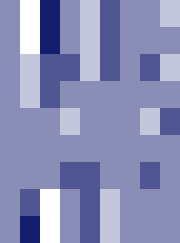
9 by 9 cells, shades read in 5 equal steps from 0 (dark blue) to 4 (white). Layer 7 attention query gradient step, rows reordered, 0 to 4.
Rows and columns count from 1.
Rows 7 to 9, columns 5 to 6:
1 2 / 1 3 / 1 3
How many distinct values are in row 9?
5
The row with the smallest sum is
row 7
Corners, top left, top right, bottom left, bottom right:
2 3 2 2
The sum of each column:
18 21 16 17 18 17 18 17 19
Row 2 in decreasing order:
4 3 2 2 2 2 2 1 0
